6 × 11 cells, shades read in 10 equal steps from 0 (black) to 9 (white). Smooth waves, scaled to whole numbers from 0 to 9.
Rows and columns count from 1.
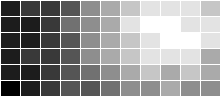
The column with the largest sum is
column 9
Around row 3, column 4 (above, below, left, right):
4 3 2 5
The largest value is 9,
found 4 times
